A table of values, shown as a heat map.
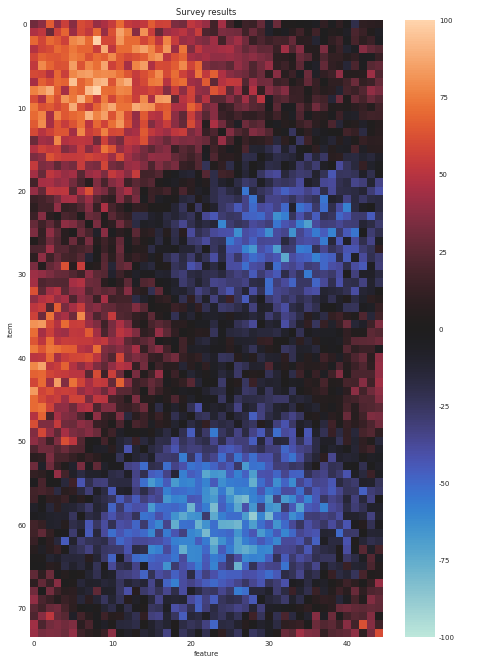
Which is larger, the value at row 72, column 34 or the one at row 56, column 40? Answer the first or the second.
the first
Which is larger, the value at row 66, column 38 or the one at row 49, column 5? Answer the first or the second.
the second
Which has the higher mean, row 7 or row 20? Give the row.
7
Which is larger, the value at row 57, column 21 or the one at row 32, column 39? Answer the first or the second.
the second
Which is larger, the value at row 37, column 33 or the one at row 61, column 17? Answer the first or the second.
the first
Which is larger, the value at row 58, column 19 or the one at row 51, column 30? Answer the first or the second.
the second
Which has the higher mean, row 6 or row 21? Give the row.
6
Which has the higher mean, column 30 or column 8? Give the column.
8
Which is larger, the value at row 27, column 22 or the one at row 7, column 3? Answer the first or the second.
the second
